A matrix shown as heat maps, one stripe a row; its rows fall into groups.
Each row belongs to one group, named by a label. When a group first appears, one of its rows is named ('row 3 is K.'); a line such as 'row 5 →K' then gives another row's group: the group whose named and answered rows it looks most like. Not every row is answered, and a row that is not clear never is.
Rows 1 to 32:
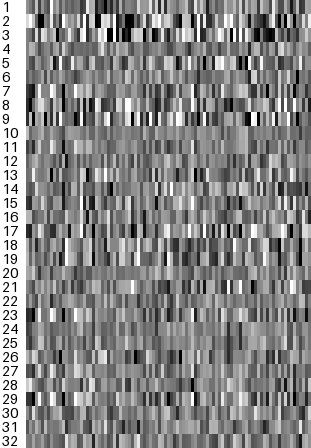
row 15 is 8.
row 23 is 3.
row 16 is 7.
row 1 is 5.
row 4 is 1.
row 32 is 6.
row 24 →8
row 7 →3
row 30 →5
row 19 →6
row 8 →8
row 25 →8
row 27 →3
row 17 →8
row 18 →6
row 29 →3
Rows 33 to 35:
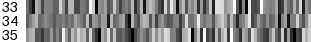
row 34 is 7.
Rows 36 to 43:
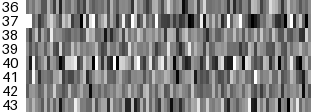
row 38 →5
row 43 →7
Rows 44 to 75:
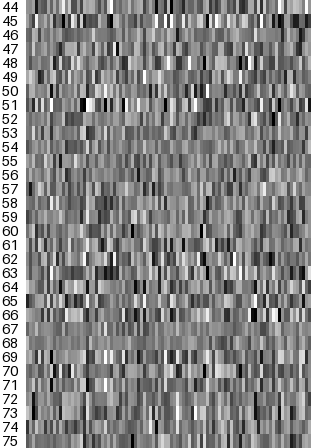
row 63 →5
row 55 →7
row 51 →5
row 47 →6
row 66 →7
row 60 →8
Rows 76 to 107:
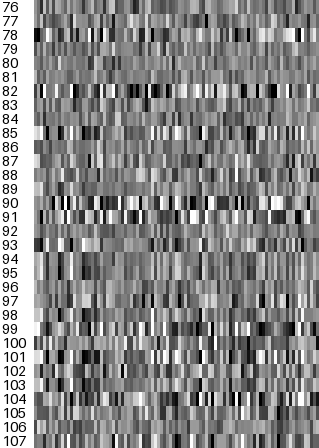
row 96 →7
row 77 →6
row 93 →3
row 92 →5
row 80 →5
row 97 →7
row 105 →6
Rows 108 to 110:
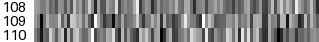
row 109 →5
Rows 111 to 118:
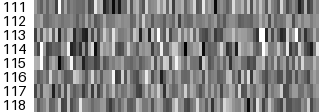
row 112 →1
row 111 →5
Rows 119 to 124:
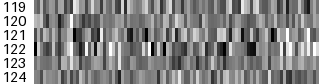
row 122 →1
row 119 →6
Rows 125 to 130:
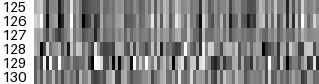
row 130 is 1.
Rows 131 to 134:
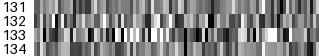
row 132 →6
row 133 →6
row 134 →5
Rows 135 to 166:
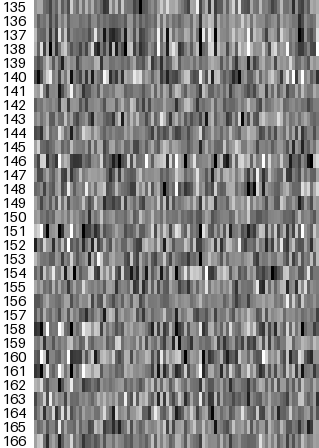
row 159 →1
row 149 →5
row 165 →5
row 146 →5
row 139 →8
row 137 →5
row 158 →3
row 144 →3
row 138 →5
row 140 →8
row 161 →3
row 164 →6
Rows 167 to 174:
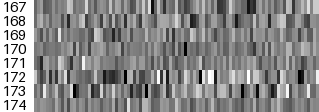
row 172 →5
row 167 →1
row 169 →5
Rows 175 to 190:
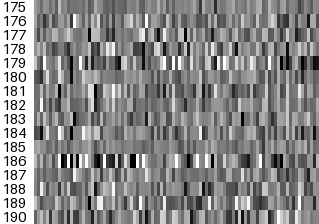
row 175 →5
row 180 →3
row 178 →7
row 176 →6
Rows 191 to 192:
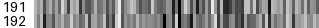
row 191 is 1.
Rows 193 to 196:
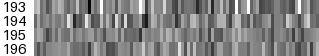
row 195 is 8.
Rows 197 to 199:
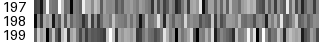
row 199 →1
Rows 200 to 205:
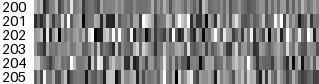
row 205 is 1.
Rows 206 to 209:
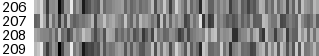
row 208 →7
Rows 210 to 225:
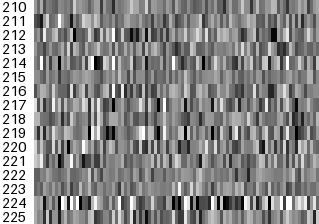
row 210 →6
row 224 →1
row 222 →8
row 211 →3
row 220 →7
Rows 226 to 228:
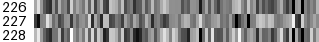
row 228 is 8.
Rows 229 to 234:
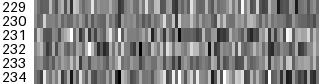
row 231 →1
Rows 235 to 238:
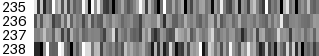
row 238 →3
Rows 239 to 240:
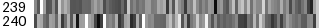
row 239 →5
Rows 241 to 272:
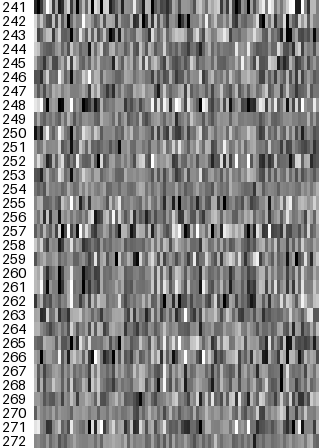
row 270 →7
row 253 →3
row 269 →8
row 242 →7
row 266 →5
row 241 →8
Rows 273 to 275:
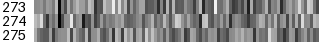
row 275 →6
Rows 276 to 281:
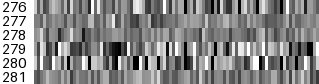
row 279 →5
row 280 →7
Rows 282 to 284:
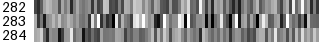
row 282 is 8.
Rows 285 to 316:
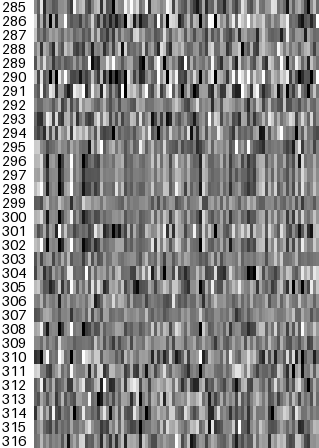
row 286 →5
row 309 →5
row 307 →8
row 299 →3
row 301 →5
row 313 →8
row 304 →1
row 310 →3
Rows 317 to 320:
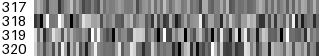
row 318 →3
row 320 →1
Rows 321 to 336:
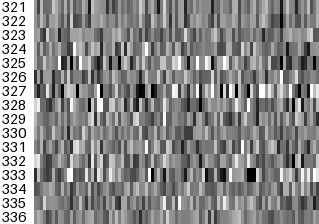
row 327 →8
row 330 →7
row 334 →8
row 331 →6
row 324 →6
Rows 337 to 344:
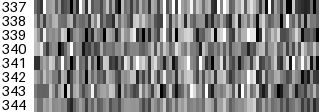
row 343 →6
